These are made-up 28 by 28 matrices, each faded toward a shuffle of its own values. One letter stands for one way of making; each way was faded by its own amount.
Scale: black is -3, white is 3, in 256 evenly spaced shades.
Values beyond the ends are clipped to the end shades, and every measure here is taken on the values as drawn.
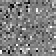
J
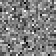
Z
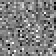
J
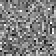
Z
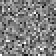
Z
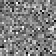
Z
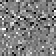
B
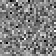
Z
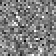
Z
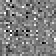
J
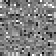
B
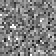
Z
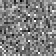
Z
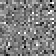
B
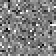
J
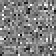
B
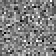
Z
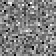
Z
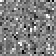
B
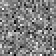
Z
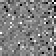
B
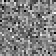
Z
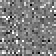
B
